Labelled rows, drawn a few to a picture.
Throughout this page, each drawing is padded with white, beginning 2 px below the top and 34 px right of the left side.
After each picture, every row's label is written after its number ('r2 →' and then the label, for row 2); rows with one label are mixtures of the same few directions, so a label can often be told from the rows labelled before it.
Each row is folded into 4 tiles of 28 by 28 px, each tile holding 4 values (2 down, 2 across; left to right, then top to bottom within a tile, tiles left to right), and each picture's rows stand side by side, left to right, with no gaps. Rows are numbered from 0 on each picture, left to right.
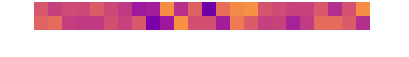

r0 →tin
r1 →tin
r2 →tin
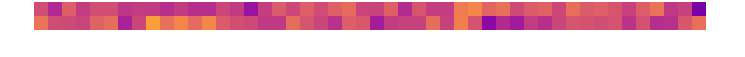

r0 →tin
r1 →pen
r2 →tin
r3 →tin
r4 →pen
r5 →tin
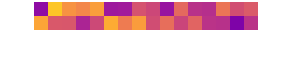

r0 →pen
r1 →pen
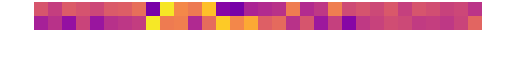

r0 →pen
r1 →pen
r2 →pen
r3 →tin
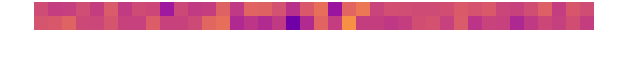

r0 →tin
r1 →tin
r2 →tin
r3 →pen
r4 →tin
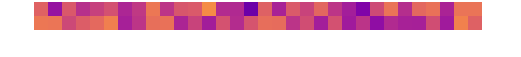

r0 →tin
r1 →tin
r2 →tin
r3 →tin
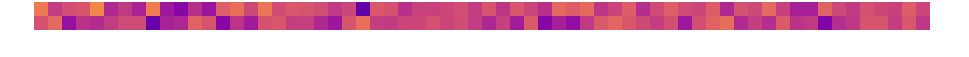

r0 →tin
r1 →pen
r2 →tin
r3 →pen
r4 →pen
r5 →pen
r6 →tin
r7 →pen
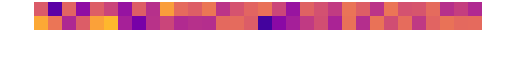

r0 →tin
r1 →pen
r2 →pen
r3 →pen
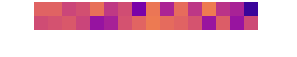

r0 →tin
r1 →tin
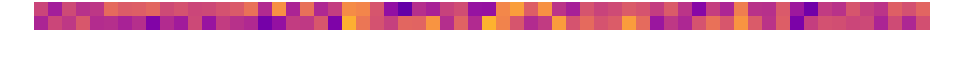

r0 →pen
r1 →pen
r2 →tin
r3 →pen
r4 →pen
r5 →tin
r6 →tin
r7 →pen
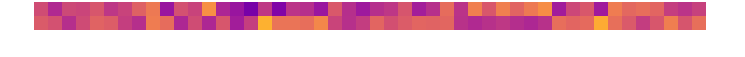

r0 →tin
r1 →tin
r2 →pen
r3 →tin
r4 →pen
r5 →pen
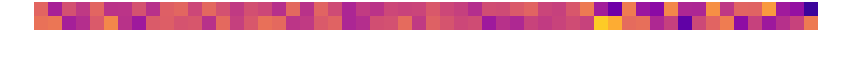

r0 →tin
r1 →pen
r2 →tin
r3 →pen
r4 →pen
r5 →pen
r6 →tin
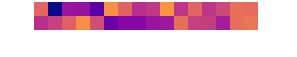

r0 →pen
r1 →tin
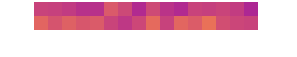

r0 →pen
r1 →pen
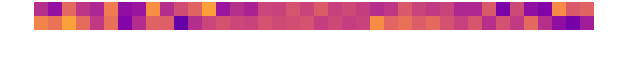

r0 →tin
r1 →tin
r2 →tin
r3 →pen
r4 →pen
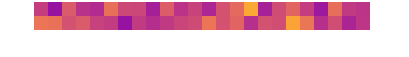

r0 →pen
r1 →tin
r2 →tin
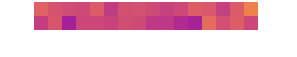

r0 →tin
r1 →tin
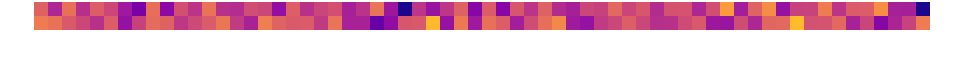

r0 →tin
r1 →tin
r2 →tin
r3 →pen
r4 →tin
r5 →tin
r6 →pen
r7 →tin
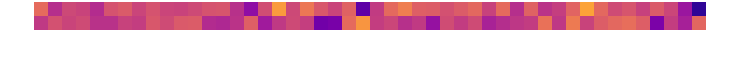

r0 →pen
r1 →tin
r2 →tin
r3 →pen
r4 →tin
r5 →tin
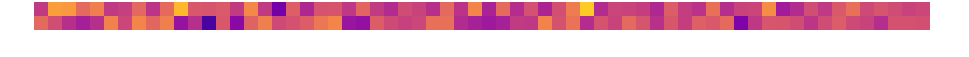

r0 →pen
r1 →pen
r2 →tin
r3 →tin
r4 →tin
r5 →tin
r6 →tin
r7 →pen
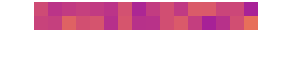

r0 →pen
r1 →tin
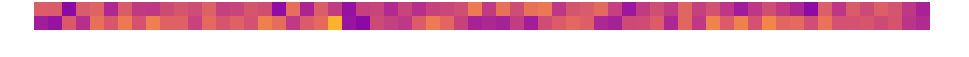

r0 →pen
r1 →pen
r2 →tin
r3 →tin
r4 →pen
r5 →pen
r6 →pen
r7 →tin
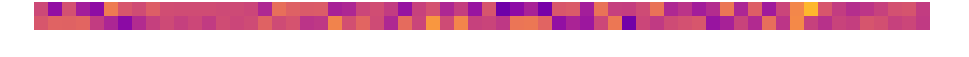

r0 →pen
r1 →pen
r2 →pen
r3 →pen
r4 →pen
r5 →tin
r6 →tin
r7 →pen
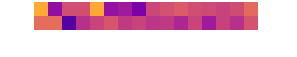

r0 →tin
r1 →pen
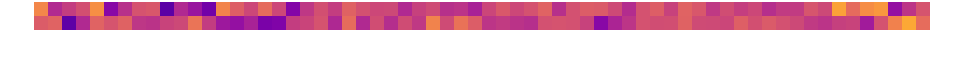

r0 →tin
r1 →pen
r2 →pen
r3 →pen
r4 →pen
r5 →pen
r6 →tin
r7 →pen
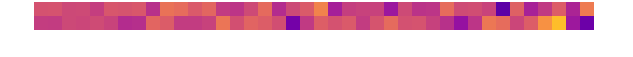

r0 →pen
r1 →pen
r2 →tin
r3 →pen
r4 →tin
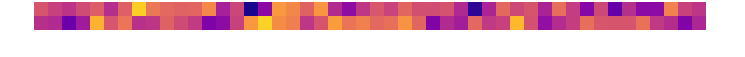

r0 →tin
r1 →tin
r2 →pen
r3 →tin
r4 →tin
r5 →pen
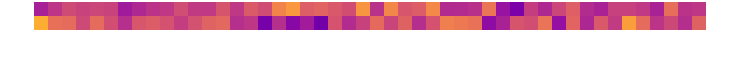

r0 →pen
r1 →tin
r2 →pen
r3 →pen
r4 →pen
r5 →tin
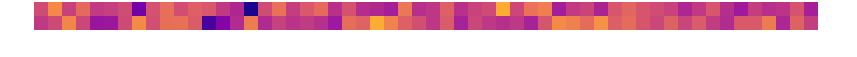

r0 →tin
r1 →tin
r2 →tin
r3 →pen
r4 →pen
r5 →pen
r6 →pen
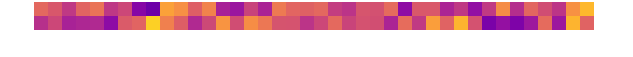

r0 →tin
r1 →pen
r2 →pen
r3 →pen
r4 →tin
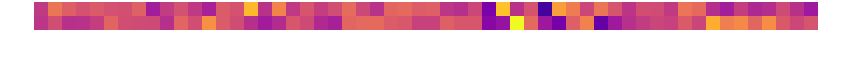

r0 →pen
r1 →tin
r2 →tin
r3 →pen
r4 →tin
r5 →pen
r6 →pen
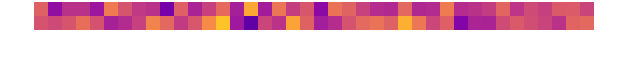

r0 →pen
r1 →tin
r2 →tin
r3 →tin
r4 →tin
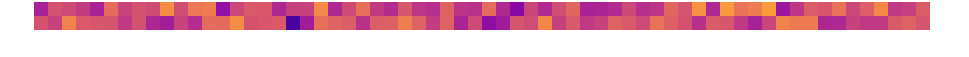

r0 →tin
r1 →pen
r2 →tin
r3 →tin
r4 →pen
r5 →tin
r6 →pen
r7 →pen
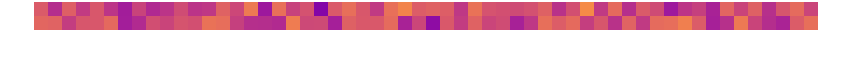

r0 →tin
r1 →tin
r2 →tin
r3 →pen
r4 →tin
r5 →pen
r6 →tin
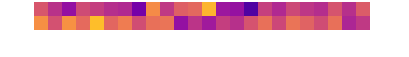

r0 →pen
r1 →tin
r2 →tin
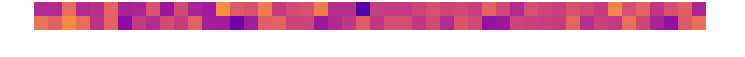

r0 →tin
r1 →pen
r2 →tin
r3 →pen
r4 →pen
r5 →tin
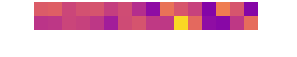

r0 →tin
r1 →tin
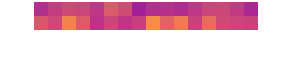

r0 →tin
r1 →pen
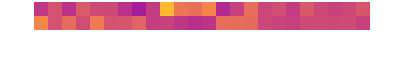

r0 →pen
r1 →pen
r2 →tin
